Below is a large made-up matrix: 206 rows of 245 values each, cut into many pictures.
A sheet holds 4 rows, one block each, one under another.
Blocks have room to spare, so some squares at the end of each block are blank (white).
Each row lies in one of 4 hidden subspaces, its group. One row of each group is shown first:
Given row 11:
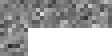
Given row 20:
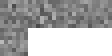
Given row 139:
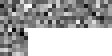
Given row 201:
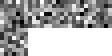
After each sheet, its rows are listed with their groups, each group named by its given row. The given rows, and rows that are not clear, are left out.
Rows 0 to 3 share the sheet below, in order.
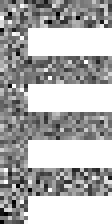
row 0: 20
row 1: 139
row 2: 20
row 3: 139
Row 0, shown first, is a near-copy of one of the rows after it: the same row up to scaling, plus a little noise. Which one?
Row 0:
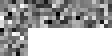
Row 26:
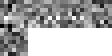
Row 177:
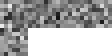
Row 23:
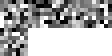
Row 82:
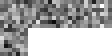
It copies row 23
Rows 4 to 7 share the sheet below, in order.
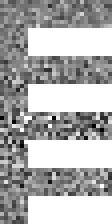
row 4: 11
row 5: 20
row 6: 139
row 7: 139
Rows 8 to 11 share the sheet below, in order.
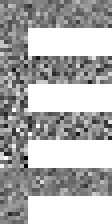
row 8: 139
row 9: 20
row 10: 139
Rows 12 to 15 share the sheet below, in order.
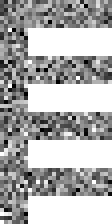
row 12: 139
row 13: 139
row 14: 11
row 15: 139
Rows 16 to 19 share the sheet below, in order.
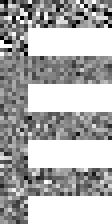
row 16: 139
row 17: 201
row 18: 139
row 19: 201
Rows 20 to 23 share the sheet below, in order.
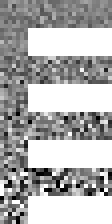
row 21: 11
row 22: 11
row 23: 20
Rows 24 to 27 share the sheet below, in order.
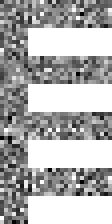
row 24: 201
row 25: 201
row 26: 20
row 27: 201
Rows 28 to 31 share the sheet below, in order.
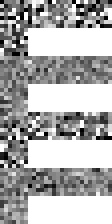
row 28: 201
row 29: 139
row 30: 11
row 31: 11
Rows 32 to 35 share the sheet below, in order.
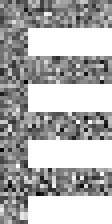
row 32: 201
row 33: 20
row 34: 20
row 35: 20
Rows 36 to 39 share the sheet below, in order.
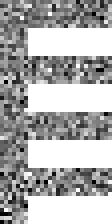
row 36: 139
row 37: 20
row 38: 11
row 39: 139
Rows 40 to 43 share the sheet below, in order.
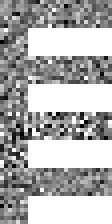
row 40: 11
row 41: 11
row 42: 201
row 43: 20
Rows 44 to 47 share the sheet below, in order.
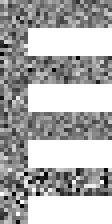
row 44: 139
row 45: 11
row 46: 139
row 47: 11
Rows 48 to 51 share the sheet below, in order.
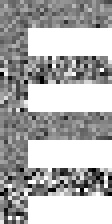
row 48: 11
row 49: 20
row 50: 11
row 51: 11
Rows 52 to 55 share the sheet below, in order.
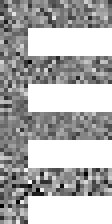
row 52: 20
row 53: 139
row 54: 139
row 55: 20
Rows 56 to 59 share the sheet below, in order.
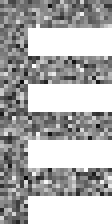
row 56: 11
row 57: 11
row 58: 20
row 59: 201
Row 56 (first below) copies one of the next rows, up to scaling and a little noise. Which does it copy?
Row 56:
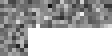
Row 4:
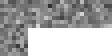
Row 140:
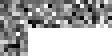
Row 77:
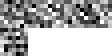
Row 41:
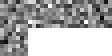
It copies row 4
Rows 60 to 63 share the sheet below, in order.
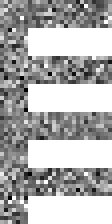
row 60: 139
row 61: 20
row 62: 20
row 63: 139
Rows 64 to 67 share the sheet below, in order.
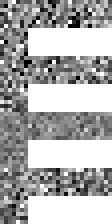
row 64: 20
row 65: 139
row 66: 11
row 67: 11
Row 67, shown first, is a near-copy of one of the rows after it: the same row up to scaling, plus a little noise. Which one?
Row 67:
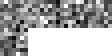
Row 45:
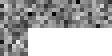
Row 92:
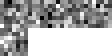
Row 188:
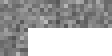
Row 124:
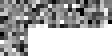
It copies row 188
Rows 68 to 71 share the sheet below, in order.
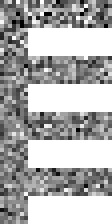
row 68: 201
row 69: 201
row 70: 201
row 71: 11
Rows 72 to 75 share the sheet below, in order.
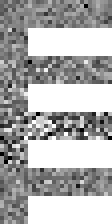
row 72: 139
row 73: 139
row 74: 11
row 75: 201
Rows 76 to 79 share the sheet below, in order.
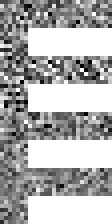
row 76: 139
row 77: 11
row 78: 201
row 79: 11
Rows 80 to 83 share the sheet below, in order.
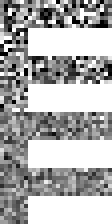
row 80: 11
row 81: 201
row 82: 20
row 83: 201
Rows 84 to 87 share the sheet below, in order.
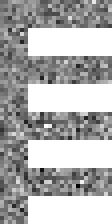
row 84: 11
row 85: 11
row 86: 201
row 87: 201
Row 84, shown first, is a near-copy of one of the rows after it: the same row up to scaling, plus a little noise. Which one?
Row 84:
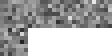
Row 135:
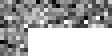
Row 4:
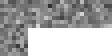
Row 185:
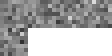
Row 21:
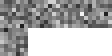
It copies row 185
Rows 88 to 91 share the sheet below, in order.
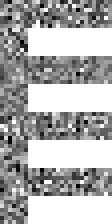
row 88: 11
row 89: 201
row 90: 20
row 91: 201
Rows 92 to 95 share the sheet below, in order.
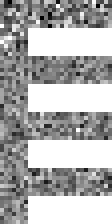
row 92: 11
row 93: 201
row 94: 201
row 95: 201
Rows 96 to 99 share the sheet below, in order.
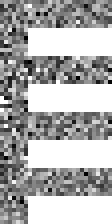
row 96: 139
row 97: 139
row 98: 139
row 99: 139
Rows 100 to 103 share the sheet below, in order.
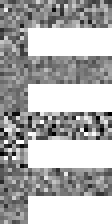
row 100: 11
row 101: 201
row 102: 11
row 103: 20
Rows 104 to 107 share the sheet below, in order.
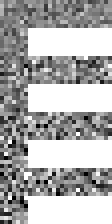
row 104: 20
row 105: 201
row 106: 139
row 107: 139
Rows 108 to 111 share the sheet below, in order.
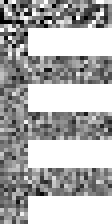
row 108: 20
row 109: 201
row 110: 201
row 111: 20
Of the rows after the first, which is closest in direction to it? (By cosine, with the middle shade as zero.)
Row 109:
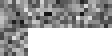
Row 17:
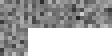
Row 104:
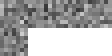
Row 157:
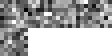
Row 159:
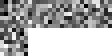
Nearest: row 159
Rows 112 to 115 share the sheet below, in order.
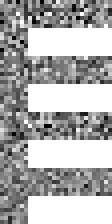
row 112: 201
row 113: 201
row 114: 201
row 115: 11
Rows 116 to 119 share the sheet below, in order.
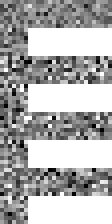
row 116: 139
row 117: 139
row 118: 139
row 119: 11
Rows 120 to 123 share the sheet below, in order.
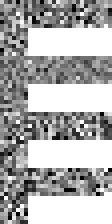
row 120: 201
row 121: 139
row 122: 11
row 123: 11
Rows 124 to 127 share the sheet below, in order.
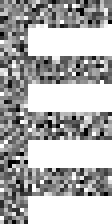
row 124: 11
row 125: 20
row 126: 11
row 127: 201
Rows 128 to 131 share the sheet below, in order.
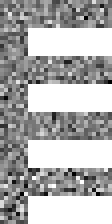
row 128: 20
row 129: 11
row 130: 20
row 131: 11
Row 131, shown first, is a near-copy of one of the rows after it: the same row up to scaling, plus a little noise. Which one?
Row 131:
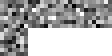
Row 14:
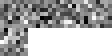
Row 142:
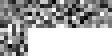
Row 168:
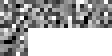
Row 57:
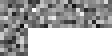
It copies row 57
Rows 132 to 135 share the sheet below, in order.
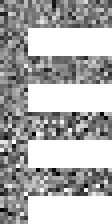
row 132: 20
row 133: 201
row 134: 11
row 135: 11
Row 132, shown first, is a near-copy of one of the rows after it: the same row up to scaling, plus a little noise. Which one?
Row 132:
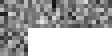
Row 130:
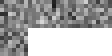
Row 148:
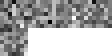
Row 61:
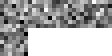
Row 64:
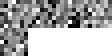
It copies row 130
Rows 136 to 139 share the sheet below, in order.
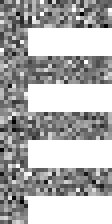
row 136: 201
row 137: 139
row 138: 20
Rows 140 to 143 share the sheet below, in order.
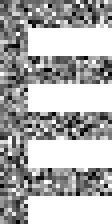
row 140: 11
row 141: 201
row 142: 11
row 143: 201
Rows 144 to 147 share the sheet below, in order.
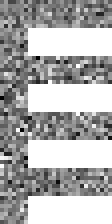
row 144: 20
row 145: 11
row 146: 139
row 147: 20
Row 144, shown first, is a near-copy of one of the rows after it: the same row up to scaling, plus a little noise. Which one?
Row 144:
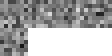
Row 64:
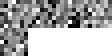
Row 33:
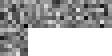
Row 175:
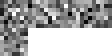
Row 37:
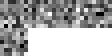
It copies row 37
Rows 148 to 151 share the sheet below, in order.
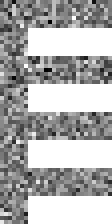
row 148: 20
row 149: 201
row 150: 11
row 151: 139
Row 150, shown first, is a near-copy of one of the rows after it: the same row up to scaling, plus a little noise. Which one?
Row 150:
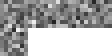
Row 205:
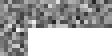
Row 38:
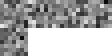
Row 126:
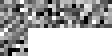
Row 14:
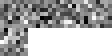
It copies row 205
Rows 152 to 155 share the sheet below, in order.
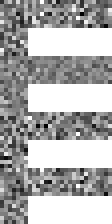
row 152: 201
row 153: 139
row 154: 139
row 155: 201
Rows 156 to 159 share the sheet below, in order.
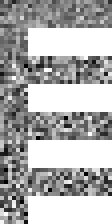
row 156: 20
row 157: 201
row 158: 11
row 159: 139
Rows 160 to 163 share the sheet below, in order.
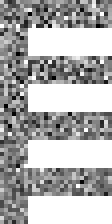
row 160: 11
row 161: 11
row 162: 20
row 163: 201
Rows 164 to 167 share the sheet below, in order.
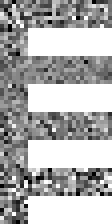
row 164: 20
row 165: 139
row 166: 20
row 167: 201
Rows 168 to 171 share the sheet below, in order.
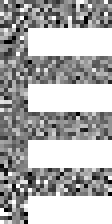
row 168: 11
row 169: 139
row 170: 11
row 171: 139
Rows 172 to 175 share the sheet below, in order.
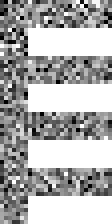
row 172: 139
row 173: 139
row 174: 201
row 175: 20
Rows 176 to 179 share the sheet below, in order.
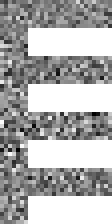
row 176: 139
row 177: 20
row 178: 20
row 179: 11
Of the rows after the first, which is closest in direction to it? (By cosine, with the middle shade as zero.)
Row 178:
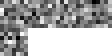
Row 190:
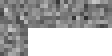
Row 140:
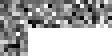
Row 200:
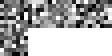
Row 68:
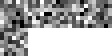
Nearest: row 200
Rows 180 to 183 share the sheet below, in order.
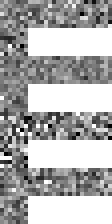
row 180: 11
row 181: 11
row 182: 139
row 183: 201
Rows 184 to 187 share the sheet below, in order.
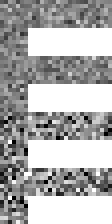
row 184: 11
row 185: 11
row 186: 139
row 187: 139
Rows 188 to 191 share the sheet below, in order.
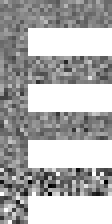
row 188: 11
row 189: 11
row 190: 20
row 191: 11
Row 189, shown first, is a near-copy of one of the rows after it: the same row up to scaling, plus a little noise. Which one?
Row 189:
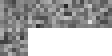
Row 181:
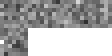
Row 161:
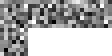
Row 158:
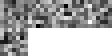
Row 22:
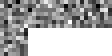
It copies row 158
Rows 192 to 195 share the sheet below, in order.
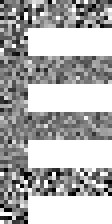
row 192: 201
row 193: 139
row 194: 139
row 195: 139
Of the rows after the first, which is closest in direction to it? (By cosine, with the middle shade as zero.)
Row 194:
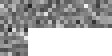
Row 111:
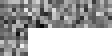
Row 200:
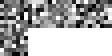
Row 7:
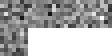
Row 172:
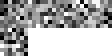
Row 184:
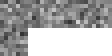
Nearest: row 7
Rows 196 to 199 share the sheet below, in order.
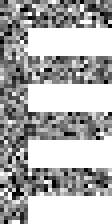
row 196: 11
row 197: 201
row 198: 11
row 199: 20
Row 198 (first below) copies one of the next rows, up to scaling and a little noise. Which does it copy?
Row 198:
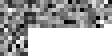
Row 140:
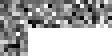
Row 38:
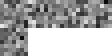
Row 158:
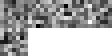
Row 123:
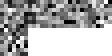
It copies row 123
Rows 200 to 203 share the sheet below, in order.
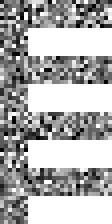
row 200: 201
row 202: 20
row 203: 201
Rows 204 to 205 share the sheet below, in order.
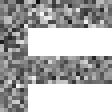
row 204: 11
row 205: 11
